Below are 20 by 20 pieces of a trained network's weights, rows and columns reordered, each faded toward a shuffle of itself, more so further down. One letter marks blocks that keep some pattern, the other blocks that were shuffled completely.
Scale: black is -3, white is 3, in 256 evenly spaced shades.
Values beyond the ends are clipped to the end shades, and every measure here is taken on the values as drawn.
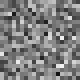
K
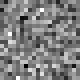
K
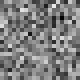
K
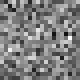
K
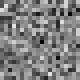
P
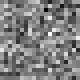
K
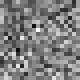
K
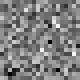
P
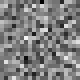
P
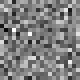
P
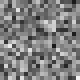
K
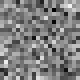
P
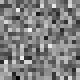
P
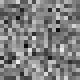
K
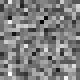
K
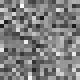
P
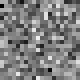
K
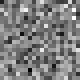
K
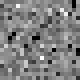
K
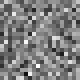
K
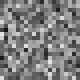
K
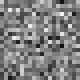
P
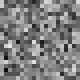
P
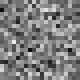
K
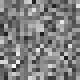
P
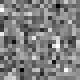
K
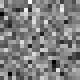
K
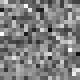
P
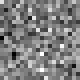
K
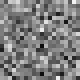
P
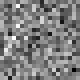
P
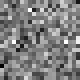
P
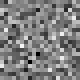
K
